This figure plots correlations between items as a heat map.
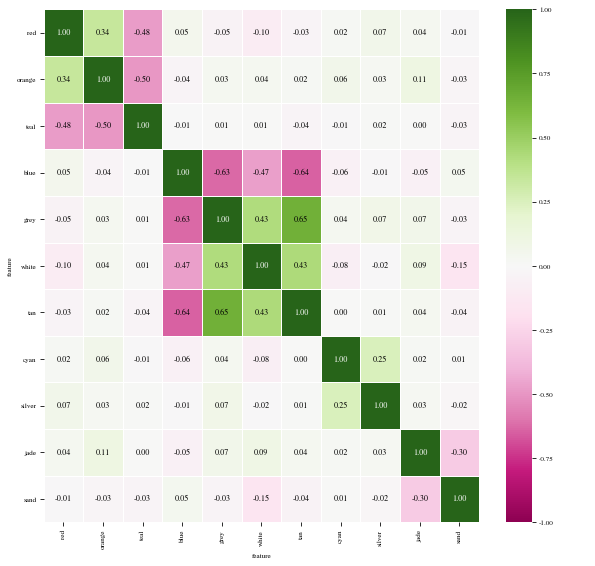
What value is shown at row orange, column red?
0.34
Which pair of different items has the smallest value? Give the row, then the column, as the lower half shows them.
tan, blue
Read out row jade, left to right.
0.04 0.11 0.00 -0.05 0.07 0.09 0.04 0.02 0.03 1.00 -0.30
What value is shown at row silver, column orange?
0.03
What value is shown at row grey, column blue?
-0.63
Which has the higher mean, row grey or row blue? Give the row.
grey
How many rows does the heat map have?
11
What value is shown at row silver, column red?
0.07
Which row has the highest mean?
grey
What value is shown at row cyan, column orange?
0.06
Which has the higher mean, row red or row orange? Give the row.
orange
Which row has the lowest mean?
blue
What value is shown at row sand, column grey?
-0.03
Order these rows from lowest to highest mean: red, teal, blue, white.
blue, teal, red, white
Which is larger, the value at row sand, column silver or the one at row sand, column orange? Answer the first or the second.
the first
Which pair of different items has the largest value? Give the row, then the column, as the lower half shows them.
tan, grey
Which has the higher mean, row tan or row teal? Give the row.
tan
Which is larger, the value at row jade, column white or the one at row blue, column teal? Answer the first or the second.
the first
